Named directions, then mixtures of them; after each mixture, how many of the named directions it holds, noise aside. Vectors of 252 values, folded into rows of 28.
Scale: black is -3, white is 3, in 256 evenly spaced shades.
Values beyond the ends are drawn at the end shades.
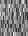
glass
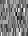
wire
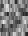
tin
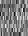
two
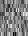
three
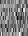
two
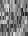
three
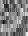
two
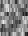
one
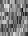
three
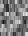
one
